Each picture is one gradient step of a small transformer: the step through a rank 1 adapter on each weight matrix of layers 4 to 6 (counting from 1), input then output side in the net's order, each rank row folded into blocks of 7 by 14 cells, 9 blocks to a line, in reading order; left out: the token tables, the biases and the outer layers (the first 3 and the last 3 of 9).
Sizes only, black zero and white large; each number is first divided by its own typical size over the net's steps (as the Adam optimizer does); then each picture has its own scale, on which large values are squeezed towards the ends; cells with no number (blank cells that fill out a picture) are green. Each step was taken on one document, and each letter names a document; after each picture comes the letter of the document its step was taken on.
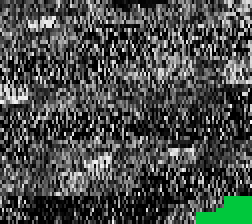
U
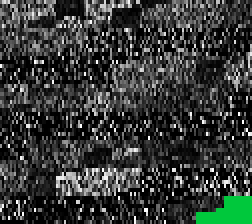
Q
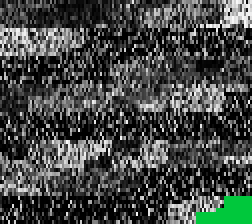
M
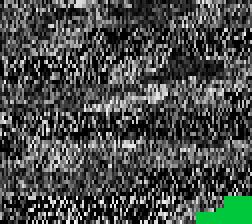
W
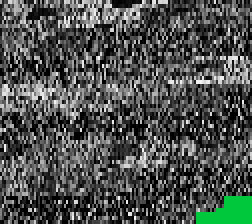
U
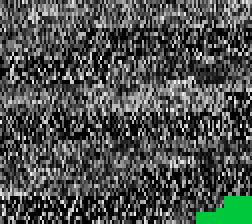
W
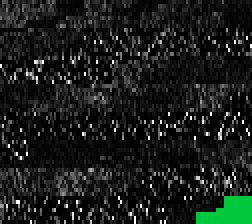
Q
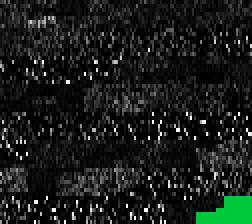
Q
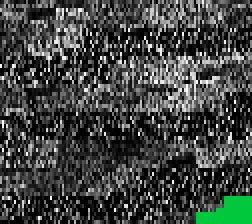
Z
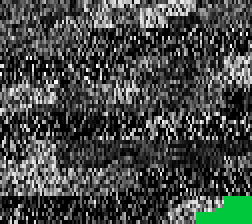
M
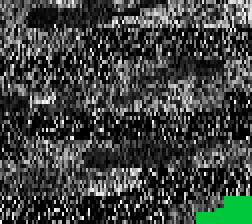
Z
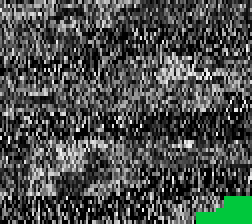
W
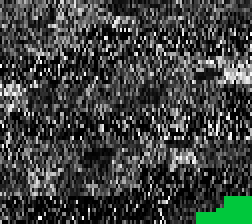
Z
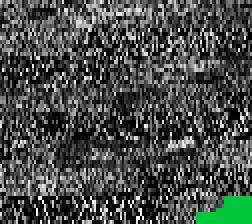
U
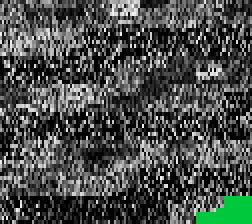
M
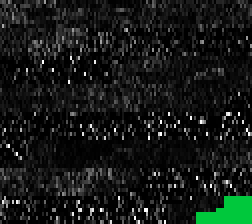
Q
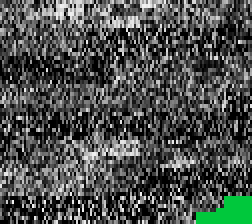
U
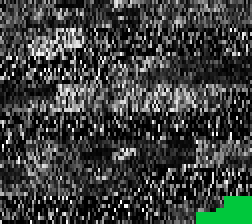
Z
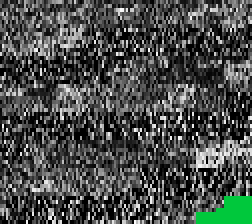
W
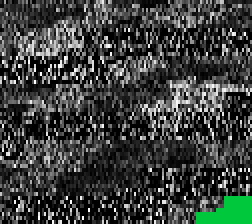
Z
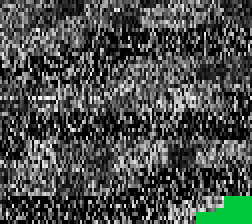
M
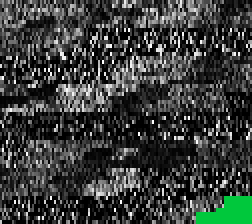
Z
